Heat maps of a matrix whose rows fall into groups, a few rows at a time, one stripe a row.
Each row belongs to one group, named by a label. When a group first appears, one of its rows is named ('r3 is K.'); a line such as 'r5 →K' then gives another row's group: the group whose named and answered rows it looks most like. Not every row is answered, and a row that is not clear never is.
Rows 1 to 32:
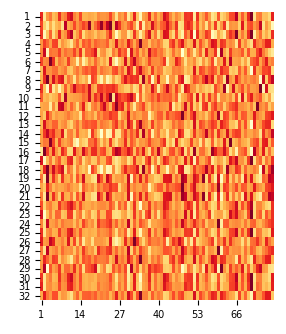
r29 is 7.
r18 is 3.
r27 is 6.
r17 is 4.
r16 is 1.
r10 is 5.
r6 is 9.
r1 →4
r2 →5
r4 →1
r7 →1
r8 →3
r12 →6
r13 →1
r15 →9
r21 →6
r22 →4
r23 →4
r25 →4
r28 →1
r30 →4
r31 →4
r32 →1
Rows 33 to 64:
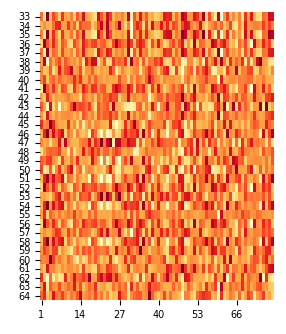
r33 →6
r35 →6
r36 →1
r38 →7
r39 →4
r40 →7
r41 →1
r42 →6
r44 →6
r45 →9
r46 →3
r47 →5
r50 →4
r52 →1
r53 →5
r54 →3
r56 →1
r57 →5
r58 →3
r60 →9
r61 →6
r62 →5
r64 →7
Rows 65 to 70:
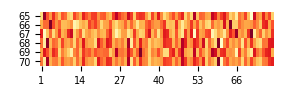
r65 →1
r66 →9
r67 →4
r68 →6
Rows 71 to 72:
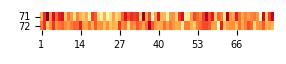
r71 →3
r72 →7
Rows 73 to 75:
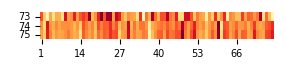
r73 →5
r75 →6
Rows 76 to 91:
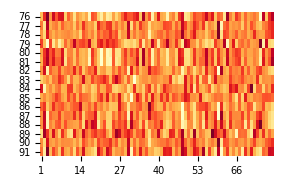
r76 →3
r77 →6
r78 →6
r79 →5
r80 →3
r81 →3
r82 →7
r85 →5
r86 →7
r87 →7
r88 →7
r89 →1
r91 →6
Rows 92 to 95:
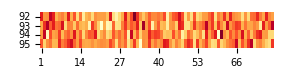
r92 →9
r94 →7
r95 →4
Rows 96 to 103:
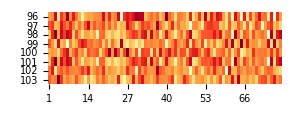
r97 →7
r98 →3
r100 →5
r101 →3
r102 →7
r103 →9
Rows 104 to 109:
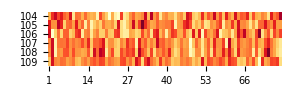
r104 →3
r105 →9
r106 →4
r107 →7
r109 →1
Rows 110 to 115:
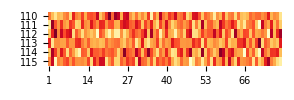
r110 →5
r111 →1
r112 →3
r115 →7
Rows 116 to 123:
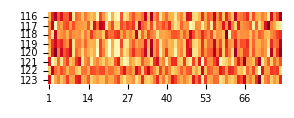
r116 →3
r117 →7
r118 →6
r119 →3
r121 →4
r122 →1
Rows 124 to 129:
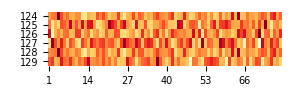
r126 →4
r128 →9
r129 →7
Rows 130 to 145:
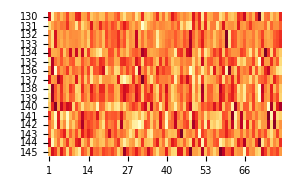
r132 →6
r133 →6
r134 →9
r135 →1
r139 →1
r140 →3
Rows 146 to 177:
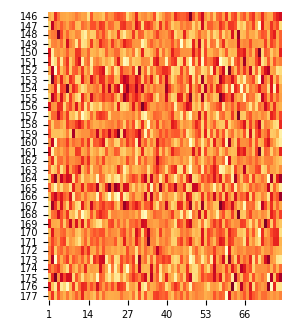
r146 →6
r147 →1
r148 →9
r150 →4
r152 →7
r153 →1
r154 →5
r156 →9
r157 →9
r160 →7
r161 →4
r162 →7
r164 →3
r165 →5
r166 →3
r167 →1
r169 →9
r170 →1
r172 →7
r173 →7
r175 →3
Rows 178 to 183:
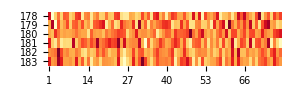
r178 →4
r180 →6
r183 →9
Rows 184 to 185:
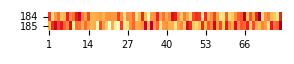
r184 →4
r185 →3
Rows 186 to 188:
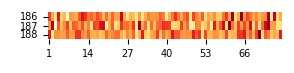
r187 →7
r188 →4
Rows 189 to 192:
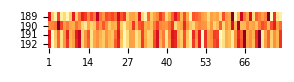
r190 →9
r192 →4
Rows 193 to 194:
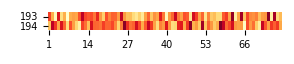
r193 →5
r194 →1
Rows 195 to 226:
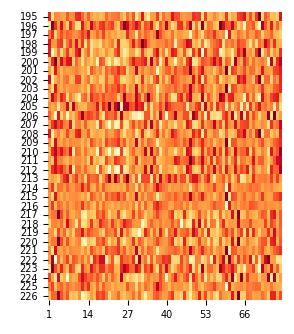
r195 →4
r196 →1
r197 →7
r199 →4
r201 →6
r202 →4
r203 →6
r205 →5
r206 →5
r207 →3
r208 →4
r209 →6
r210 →3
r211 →6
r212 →3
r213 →5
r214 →7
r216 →7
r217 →9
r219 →5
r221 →6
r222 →7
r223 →1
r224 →5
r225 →7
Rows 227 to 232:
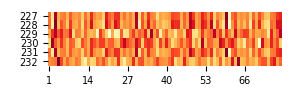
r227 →6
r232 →9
